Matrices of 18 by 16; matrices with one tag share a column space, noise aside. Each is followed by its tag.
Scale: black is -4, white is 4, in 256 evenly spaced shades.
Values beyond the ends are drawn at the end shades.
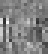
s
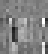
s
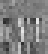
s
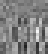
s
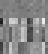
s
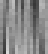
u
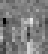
s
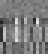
s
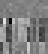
s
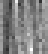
u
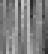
u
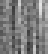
u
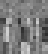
s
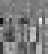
s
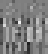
s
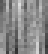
u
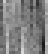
u
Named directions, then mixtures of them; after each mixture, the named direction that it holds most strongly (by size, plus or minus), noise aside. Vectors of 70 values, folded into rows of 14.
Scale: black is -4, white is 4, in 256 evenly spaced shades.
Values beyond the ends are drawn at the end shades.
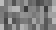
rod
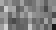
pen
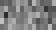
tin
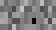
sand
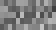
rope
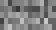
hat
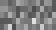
rope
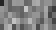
rod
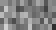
pen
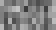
rod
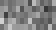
tin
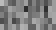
rod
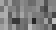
pen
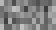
rod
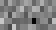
sand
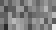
pen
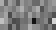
sand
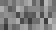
rope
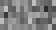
tin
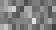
sand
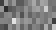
pen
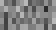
rod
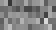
hat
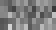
rope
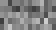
hat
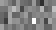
sand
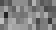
tin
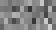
sand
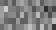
rope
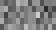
tin
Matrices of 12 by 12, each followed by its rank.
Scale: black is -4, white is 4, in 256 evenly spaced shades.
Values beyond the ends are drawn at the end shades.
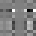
one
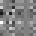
two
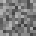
full rank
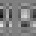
one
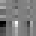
one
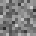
full rank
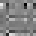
two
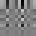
one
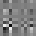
one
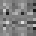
two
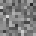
full rank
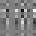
one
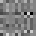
two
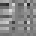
two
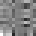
two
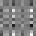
one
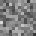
full rank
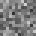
full rank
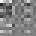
two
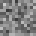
full rank
